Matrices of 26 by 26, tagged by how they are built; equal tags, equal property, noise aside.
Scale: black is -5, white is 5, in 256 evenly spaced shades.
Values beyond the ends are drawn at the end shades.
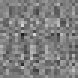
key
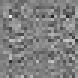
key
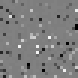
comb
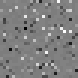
comb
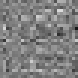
key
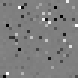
comb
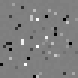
comb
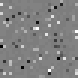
comb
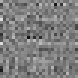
key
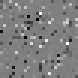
comb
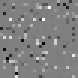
comb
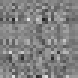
key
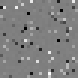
comb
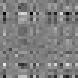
key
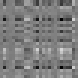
key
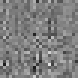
key
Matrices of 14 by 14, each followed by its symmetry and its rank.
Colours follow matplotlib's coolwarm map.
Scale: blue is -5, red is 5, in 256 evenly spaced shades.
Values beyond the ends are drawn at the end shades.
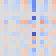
neither, rank two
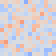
neither, full rank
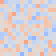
neither, full rank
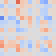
antisymmetric, rank two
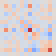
symmetric, rank three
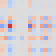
neither, rank two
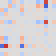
antisymmetric, rank two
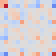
symmetric, rank three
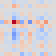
neither, rank two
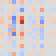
neither, rank two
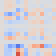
neither, rank two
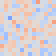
neither, full rank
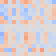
neither, rank three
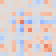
symmetric, rank three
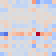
neither, rank three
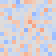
neither, full rank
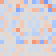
neither, rank three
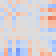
antisymmetric, rank two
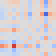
antisymmetric, rank two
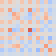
symmetric, rank three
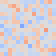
neither, full rank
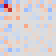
symmetric, rank three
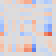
antisymmetric, rank two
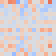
neither, rank three
